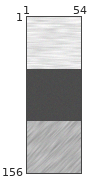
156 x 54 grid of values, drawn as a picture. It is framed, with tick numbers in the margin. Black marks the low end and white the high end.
The table splits into 3 rows of 1 panel. Panel 1,1: very high, streaked across, faint in contrast. Panel 2,1: low, flat. Panel 3,1: high, slanting up to the right, faint in contrast.
